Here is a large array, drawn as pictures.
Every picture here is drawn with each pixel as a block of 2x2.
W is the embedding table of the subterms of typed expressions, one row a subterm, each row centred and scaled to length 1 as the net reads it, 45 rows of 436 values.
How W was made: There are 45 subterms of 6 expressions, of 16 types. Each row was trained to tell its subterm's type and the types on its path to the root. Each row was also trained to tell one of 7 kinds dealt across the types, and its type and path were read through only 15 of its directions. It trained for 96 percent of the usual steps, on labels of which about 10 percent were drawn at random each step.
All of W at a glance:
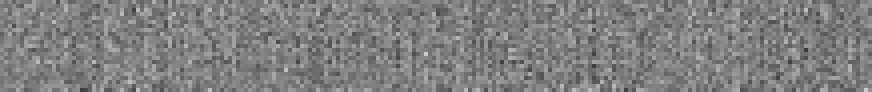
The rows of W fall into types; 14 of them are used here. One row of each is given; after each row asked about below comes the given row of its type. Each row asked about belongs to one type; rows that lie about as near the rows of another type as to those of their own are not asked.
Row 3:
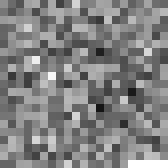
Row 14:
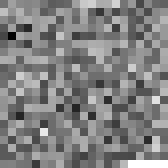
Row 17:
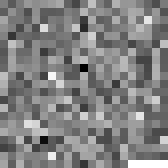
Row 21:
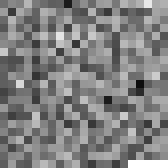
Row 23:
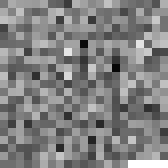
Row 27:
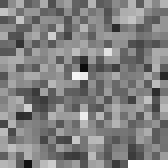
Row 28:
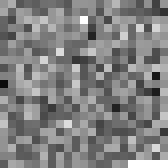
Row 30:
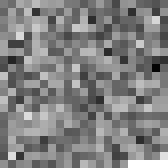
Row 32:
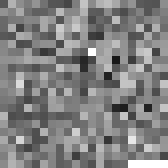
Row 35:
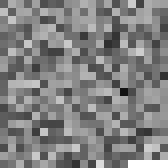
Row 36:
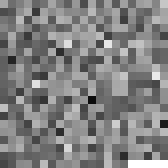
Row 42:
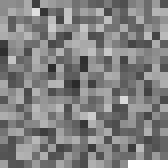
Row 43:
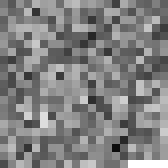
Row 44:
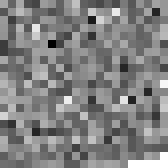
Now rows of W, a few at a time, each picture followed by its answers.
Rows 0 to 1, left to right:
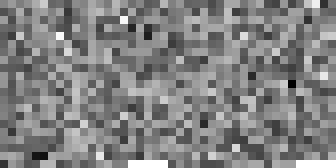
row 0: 23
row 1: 28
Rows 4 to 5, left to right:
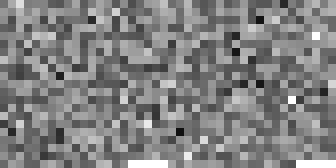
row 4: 23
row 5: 3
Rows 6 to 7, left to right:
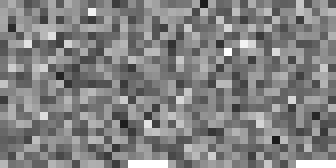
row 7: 42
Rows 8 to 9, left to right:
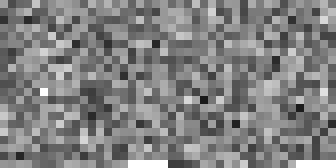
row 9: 42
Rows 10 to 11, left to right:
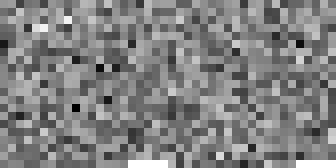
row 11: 17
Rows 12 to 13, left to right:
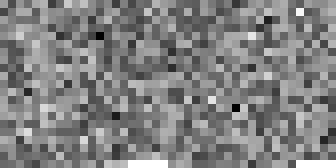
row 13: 36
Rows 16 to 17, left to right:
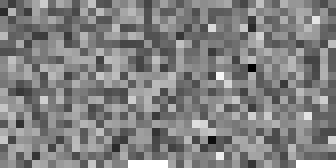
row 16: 27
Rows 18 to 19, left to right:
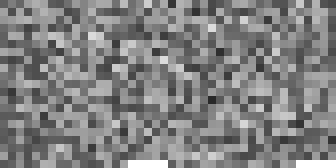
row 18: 23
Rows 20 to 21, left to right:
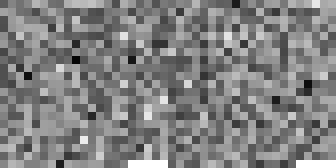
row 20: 43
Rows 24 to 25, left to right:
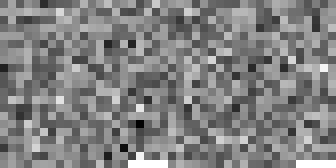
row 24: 21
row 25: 36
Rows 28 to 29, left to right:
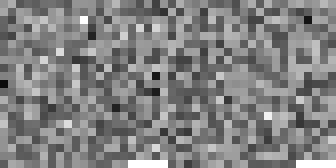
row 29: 21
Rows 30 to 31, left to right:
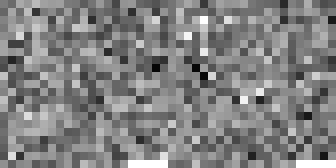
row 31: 30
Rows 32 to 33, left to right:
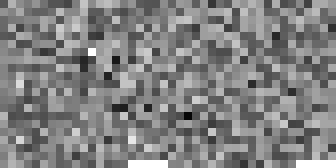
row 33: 35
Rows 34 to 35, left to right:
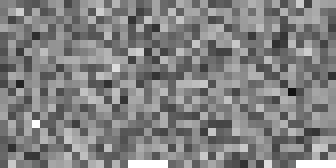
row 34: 14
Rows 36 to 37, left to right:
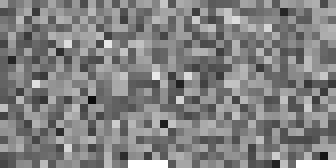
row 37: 21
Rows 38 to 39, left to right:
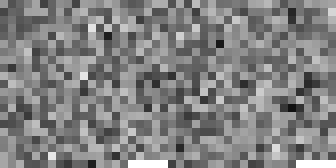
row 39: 32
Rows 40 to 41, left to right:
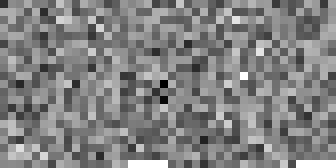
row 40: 42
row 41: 32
